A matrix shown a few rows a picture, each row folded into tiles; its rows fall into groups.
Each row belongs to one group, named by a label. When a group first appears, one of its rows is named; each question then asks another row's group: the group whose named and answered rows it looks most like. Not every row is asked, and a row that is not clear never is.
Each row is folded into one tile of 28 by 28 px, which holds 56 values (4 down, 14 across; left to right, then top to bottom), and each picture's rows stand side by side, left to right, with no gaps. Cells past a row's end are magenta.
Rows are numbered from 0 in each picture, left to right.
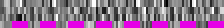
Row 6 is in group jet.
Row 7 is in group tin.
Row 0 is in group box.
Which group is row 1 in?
jet
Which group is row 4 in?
jet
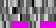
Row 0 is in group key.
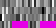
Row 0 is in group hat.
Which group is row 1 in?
key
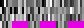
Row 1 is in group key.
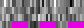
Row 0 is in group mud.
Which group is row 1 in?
tin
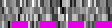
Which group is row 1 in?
mud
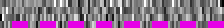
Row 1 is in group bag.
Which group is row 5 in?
mud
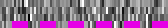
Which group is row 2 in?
jet
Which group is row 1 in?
hat
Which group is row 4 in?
bag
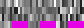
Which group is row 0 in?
box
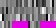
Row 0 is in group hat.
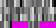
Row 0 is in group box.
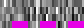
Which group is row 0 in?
mud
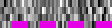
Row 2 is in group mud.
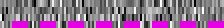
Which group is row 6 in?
bag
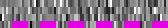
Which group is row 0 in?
hat
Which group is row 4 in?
bag
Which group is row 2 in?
mud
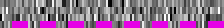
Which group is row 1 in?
key
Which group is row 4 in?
tin
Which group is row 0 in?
hat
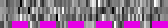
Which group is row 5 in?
box
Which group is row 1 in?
bag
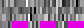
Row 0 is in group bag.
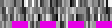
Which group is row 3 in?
jet
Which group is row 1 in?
mud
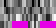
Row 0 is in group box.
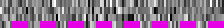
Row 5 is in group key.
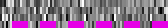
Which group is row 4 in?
hat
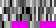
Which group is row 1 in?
bag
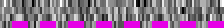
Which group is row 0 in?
mud
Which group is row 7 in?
jet
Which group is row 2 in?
mud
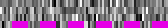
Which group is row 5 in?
hat
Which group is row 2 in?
box
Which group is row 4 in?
mud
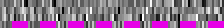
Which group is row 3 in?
hat
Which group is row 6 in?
box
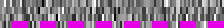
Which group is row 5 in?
jet
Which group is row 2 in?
hat
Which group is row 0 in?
mud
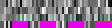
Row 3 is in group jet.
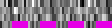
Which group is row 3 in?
mud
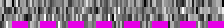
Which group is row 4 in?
hat
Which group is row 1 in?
bag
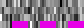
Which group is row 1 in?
bag
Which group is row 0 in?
box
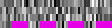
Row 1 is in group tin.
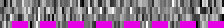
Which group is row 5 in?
box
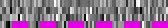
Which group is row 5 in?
bag
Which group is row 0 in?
tin
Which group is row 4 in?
jet
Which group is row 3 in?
hat
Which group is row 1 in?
bag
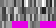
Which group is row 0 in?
jet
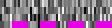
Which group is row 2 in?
hat
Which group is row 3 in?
bag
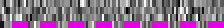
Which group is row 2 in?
jet
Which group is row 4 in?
key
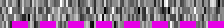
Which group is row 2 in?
mud
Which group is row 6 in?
bag
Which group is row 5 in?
jet
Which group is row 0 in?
key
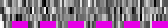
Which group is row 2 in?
key
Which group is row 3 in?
mud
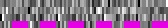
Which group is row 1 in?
bag
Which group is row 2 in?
hat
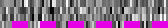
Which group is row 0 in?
jet
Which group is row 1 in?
jet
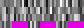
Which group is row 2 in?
mud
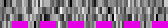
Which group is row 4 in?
hat
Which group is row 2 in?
bag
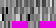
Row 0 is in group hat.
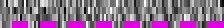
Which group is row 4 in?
mud
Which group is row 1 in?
box
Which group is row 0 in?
key
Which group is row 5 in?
mud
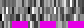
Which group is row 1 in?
bag
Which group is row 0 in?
hat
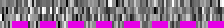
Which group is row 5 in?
key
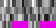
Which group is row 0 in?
mud
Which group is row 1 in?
box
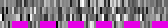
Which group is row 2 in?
jet
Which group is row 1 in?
hat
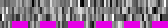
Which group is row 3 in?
tin
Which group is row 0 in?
hat
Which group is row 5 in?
key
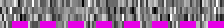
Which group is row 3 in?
mud
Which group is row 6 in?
hat
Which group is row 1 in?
mud
